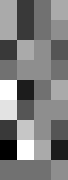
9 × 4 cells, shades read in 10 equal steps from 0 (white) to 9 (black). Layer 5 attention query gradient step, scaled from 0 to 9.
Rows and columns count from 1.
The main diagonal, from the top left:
3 7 4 5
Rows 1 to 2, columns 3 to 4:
5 3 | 5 4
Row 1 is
3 7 5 3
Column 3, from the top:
5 5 4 4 5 4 4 3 5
